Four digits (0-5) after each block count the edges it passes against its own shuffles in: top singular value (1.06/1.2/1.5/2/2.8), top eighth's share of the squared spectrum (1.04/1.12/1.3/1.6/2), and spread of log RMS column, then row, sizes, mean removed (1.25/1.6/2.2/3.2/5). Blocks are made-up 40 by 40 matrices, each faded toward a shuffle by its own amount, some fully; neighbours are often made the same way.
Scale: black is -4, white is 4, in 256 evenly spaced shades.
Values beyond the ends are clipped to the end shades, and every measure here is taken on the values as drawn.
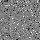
2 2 0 0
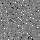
1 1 0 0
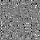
3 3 1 2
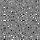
3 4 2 2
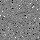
0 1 0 0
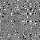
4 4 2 2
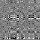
4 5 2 3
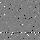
3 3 0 0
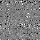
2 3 2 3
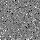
0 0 0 0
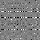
4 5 1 2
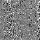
1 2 3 0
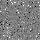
1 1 0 0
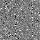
1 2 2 0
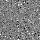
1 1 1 0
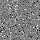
0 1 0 0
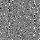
2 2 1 0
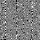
2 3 2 0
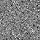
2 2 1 0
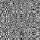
4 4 2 2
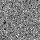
0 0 0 0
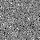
0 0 0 0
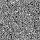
0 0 0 0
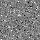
1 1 0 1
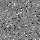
0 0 0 0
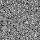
2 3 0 0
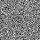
2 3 1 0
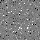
2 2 1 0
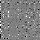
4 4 2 1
